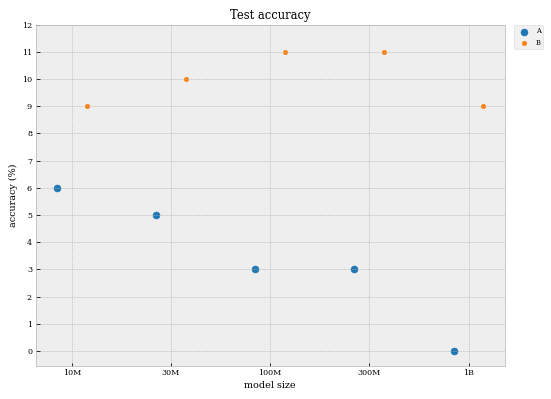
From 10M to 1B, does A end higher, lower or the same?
lower
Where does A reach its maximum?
10M
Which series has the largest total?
B
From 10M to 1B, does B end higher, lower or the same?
the same
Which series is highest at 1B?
B
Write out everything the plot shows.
Title: Test accuracy
x-axis: model size, ticks 10M 30M 100M 300M 1B
y-axis: accuracy (%), ticks 0 1 2 3 4 5 6 7 8 9 10 11 12
Legend: A, B
Values:
A: 6 5 3 3 0
B: 9 10 11 11 9
